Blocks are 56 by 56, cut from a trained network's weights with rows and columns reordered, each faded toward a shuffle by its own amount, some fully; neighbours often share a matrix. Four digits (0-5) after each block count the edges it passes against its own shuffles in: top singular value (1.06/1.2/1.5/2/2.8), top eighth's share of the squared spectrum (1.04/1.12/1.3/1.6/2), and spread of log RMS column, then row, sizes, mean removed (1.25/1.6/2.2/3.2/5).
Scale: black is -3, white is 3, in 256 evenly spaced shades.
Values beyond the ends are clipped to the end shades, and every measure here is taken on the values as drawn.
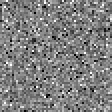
0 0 0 0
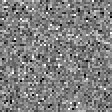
0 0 0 0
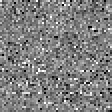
2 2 0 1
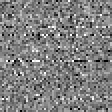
2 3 0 2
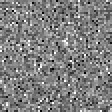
0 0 0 0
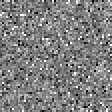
0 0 0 0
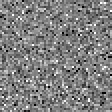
0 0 0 0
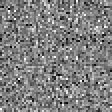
2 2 1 0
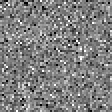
2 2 0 0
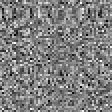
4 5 3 2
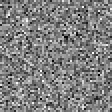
1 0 0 0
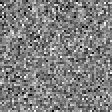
1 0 0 0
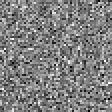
2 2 1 0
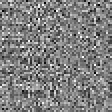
3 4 2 1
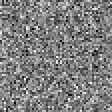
2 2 0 0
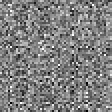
4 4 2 1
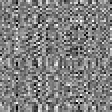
4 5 3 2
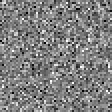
2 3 1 1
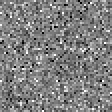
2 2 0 0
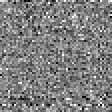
2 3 0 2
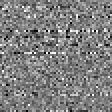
2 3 0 3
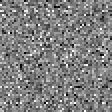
1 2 0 2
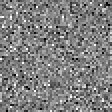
1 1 0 1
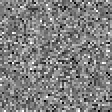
1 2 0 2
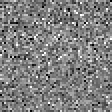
1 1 0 1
